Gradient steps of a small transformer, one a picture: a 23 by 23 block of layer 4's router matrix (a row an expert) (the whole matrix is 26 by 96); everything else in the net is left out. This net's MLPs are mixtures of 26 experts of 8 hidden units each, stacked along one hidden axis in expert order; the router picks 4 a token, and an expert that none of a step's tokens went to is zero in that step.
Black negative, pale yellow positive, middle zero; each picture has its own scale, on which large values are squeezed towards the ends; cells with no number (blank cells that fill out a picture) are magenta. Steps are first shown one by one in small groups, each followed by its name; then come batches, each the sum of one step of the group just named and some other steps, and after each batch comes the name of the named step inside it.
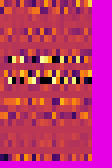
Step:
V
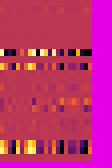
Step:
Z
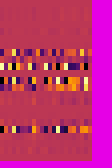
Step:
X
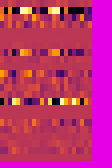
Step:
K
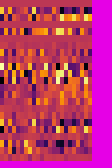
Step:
X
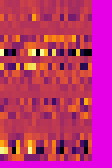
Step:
Z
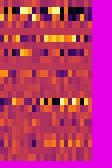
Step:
K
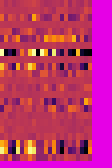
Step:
Z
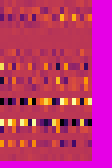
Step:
X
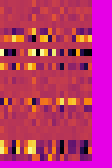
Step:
Z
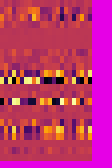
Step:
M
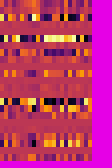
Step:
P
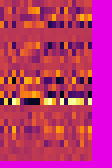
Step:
M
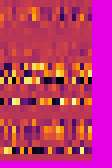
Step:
M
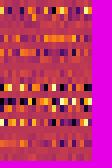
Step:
P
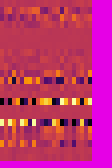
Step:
M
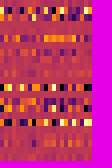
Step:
P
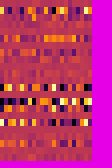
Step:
P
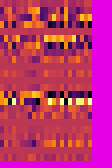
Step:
P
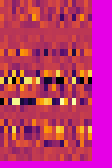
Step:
M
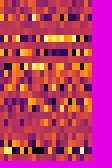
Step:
P
